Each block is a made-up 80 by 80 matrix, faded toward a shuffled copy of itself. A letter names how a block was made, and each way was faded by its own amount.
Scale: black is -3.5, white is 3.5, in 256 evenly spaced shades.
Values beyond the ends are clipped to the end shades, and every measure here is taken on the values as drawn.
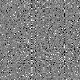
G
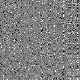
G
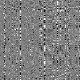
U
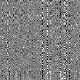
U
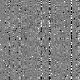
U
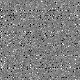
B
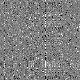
G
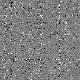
B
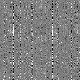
U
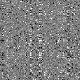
G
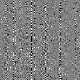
U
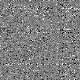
B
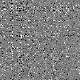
B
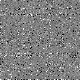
B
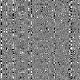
U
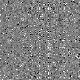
G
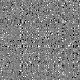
G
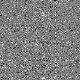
B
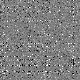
B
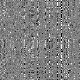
U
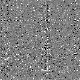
B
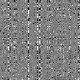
U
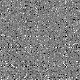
B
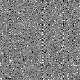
G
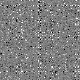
B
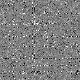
B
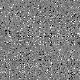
B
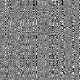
U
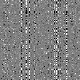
U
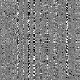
U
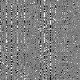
U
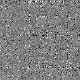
B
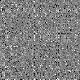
G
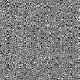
G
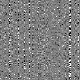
U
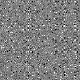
G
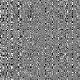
U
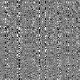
U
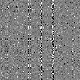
U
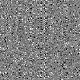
G
